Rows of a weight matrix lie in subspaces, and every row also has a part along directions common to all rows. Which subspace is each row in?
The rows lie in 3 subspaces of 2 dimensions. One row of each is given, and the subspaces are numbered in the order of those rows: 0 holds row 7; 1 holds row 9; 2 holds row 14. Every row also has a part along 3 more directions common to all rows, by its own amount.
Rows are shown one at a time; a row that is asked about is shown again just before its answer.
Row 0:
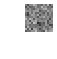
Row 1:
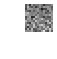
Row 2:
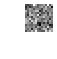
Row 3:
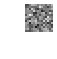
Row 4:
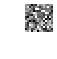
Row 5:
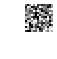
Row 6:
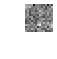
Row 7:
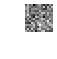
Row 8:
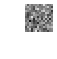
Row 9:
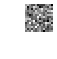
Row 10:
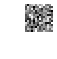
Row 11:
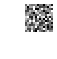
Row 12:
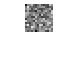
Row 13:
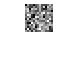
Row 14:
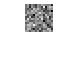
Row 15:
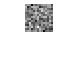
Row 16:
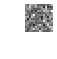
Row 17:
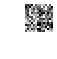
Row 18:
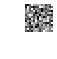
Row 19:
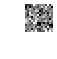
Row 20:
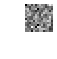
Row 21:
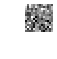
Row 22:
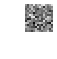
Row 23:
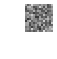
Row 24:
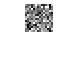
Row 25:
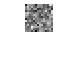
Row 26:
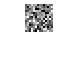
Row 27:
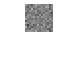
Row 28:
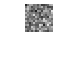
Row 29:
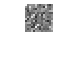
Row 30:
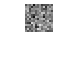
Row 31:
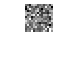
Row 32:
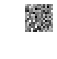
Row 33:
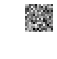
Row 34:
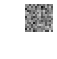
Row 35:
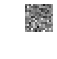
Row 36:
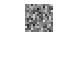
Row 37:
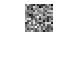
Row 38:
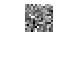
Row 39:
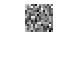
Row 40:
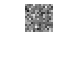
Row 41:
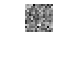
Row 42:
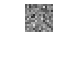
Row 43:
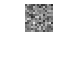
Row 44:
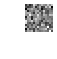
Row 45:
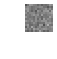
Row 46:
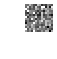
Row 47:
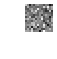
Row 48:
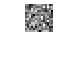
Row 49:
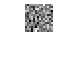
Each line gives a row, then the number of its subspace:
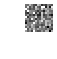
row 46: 0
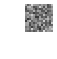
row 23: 1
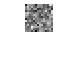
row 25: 2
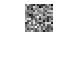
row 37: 1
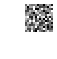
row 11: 1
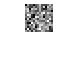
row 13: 0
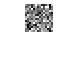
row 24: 2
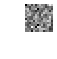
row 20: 2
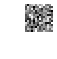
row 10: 1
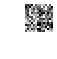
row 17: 0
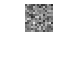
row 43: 1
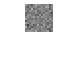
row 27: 2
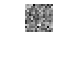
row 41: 0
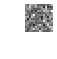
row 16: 2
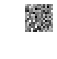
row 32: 1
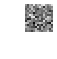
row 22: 1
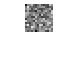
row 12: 2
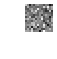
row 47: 2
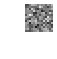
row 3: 1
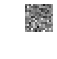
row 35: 1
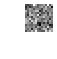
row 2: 0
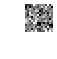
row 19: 0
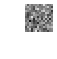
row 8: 1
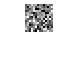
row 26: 1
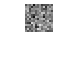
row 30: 0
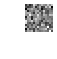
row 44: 0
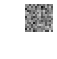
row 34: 0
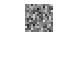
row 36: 2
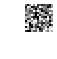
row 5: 1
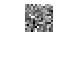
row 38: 1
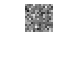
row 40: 0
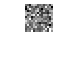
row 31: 0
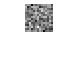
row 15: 1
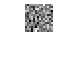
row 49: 1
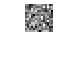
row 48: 2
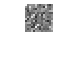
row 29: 2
